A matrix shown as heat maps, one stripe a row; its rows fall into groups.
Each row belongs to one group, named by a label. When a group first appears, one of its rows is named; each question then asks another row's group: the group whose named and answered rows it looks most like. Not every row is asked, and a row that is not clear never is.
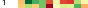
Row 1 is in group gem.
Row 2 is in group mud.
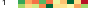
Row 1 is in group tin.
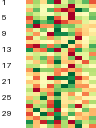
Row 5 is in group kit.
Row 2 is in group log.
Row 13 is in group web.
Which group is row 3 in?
kit
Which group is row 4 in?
log
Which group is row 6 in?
gem
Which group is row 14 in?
log
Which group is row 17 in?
log
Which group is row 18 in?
gem
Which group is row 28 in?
mud
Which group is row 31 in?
web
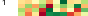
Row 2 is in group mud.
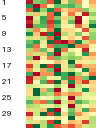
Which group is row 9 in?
web
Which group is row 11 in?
kit
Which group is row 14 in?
mud
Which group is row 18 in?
mud
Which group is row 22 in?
log
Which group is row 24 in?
gem
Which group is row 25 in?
log
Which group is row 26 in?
web
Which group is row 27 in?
log
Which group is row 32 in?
gem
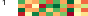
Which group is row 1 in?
tin
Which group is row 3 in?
tin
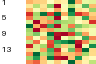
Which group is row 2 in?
mud
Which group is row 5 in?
mud
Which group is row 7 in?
web
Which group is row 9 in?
kit
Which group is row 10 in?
mud
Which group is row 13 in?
mud
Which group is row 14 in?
gem
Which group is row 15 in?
kit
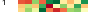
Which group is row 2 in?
mud
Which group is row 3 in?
kit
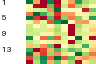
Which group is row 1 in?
web
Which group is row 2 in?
web
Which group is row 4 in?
gem
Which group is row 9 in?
log
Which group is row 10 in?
tin
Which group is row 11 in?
log
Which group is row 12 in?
mud
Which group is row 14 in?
tin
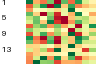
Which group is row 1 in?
web
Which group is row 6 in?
kit
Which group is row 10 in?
web
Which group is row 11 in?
web
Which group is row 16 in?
gem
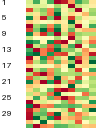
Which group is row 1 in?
kit
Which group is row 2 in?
log
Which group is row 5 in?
web
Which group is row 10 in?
log
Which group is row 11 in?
kit
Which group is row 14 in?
kit
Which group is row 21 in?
web
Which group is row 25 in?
kit
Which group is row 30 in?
gem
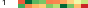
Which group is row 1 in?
gem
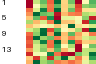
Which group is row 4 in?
gem
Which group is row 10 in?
gem
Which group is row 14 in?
kit
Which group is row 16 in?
gem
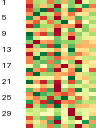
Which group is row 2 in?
mud
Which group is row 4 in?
gem
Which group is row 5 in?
web
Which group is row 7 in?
gem
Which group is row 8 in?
mud
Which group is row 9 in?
web
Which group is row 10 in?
log
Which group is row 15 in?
gem
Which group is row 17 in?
kit
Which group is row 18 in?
tin
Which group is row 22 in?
mud
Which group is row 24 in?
gem
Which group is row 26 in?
web
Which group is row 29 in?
log
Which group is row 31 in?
mud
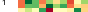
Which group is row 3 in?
mud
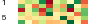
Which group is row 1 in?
mud
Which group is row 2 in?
tin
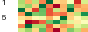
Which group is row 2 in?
kit
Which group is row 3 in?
tin
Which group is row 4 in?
gem
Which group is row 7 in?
gem
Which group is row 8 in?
kit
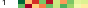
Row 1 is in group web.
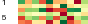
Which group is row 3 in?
kit
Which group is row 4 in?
log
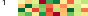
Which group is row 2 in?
gem
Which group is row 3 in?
tin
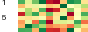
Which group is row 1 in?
kit
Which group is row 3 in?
kit
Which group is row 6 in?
mud
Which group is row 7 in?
gem
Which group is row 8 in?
kit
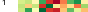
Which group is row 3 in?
kit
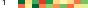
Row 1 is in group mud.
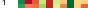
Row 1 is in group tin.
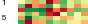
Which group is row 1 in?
mud
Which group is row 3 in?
gem
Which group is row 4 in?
kit
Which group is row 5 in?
gem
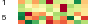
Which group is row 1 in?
mud
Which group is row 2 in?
log
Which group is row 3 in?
log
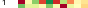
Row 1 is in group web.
